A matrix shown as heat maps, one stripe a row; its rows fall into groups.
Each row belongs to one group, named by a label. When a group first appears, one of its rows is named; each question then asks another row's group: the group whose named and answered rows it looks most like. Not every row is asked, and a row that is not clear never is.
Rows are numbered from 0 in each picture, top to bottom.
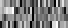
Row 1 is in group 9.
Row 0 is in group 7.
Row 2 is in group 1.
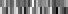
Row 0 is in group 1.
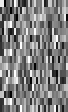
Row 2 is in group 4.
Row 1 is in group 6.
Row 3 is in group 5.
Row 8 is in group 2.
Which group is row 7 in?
5
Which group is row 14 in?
5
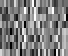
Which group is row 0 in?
1
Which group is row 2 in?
4
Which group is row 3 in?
1
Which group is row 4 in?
6
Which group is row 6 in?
6
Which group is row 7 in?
7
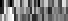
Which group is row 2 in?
9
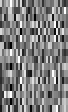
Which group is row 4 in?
7
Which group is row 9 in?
6
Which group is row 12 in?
6
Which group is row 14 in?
6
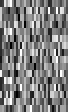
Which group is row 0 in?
5
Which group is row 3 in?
1
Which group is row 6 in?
6
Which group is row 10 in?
2
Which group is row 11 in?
5
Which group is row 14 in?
5
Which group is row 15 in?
2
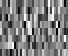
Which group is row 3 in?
2
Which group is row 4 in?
1
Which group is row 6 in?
9
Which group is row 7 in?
6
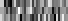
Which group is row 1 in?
2
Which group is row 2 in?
7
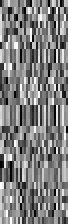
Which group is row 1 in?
2
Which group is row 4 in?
2
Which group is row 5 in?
1
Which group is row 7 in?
7
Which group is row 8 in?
7
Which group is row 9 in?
5
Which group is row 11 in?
4
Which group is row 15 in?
7
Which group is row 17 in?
7
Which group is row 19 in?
2
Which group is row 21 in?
7
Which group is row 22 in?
5
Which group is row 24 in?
6
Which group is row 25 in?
6
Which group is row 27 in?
7
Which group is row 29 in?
7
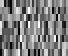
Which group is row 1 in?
2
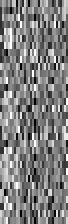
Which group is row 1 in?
6
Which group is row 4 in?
5
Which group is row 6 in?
5
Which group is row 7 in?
4
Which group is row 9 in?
7
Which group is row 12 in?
4
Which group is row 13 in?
5
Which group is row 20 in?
4
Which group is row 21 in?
5
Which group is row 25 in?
9
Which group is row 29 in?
5
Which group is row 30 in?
7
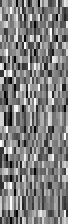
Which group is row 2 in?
1
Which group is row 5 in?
1
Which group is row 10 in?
5
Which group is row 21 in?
5
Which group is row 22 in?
4
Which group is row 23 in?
6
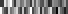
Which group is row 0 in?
5
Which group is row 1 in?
1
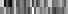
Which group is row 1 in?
1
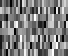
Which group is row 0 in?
6
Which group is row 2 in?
4
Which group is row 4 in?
9
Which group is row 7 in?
4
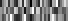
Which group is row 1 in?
1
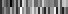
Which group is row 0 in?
6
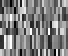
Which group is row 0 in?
6
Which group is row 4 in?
2
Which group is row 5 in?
5
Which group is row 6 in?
5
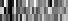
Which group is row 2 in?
6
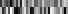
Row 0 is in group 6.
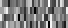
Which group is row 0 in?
2
